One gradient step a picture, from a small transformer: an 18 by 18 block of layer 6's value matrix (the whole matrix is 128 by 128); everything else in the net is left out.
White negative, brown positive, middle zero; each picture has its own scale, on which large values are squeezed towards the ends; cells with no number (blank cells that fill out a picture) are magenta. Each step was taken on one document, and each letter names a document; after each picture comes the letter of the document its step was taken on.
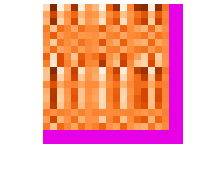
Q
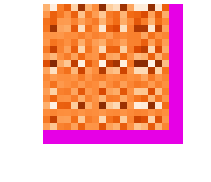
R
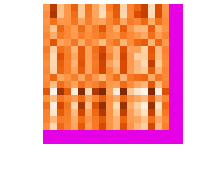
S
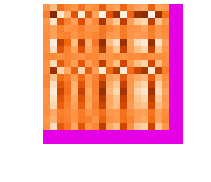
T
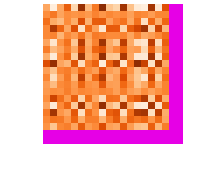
R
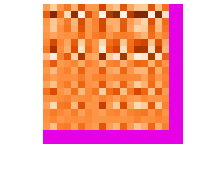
R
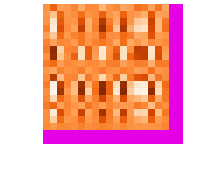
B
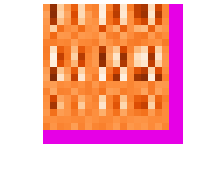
Q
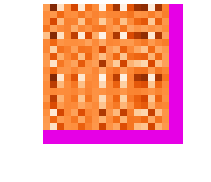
Q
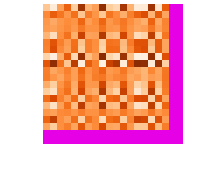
R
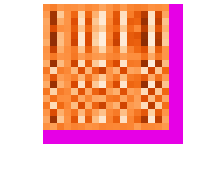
S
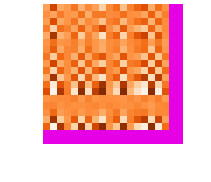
S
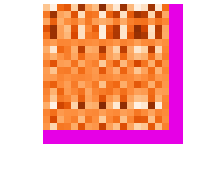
R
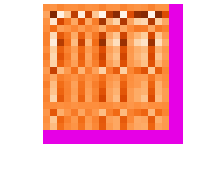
T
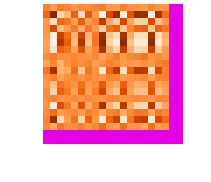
T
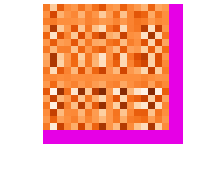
S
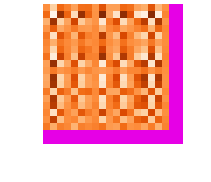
Q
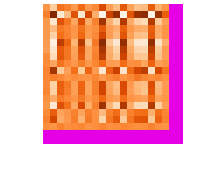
T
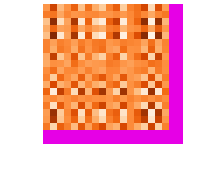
S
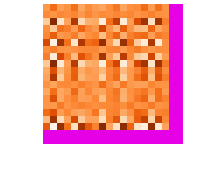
Q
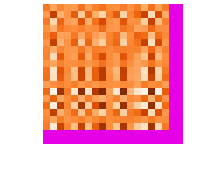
S
